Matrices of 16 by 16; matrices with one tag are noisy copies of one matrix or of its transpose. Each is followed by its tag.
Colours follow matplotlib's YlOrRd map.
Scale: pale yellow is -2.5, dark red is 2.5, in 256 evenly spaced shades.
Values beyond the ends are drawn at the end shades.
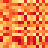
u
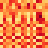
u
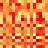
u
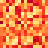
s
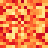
s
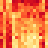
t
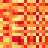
u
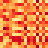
u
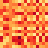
u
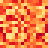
s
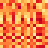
u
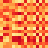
u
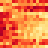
t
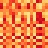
u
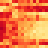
t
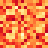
s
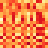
u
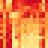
t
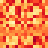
s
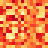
s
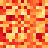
s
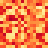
s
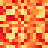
s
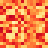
s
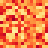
s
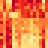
t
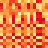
u
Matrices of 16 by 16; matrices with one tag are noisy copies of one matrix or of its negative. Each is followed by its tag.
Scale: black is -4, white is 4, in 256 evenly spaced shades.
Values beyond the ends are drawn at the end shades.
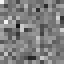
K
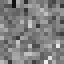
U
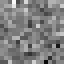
U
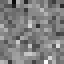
U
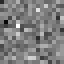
K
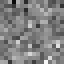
U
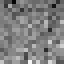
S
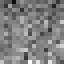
S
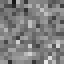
U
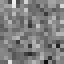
U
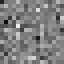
K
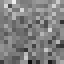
S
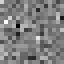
K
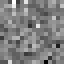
U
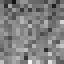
S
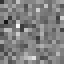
K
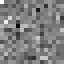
K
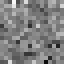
U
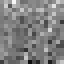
S
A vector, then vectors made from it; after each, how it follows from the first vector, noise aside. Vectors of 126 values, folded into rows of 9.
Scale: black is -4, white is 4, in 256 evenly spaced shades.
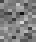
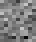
wrapped around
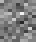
negated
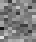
wrapped around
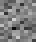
reversed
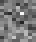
sign-scrambled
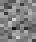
reversed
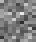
negated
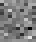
wrapped around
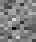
reversed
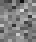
wrapped around
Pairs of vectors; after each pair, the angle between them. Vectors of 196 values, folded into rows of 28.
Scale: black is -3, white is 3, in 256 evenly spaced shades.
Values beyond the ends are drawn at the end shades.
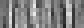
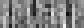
nearly opposite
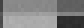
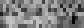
partly aligned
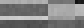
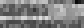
nearly parallel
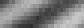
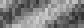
nearly opposite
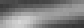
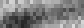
nearly opposite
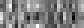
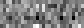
partly aligned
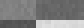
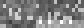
partly aligned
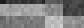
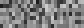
orthogonal
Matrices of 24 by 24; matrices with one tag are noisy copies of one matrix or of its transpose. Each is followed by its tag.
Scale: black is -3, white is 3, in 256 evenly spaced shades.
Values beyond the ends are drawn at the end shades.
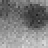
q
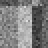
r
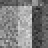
r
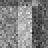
r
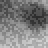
q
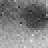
q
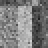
r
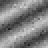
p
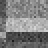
r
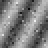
p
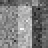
r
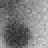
q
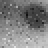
q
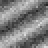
p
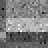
r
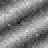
p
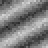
p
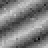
p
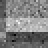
r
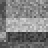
r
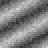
p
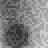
q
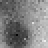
q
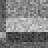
r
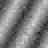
p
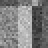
r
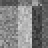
r
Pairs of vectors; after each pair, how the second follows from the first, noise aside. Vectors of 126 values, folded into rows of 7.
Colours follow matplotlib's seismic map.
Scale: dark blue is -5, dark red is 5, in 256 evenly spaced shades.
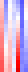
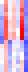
wrapped around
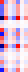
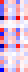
copied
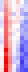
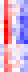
wrapped around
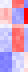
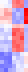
copied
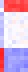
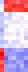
copied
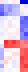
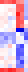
wrapped around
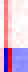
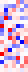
shuffled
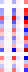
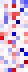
shuffled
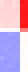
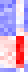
wrapped around
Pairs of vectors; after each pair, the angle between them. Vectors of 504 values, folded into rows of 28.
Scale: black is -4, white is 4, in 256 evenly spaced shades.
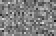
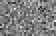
partly opposed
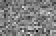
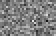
partly aligned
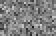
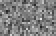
partly opposed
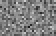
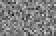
partly aligned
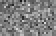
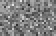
nearly opposite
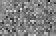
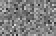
partly aligned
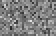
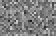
nearly opposite
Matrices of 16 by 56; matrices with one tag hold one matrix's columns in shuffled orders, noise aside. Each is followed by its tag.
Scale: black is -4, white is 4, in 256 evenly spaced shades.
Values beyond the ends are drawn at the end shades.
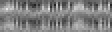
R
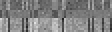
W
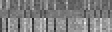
W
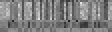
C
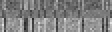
W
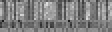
C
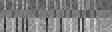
W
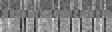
W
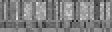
C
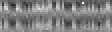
R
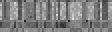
C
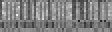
C
